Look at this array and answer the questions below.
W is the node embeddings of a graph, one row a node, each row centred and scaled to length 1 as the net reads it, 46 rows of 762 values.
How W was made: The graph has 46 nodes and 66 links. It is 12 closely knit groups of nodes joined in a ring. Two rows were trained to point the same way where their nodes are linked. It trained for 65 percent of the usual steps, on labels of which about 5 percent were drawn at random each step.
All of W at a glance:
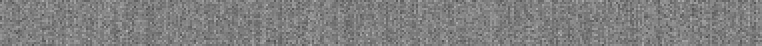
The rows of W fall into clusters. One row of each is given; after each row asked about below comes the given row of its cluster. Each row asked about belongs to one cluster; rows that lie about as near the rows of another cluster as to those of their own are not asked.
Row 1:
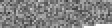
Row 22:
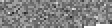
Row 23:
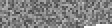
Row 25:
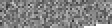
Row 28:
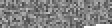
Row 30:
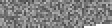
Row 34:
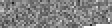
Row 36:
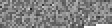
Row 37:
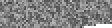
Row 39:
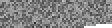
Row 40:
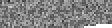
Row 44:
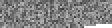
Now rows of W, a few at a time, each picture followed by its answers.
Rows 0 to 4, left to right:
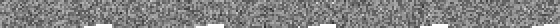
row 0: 1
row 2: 30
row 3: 36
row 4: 39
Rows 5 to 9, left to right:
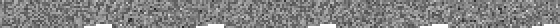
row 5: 22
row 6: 36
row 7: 22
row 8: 34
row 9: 25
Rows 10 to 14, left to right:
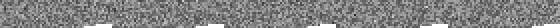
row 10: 22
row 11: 37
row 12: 37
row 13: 36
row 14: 39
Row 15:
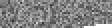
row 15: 25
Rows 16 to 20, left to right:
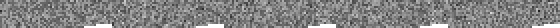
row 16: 23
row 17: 25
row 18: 36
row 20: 30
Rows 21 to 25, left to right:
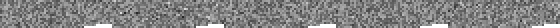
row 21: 23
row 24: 23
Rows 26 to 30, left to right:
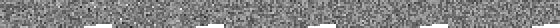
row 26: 28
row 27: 1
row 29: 40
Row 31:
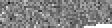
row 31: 37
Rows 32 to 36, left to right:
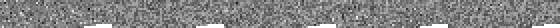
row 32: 34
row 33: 44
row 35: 28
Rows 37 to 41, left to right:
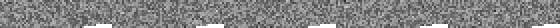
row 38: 44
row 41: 40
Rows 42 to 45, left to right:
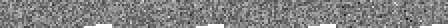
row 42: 39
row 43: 1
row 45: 28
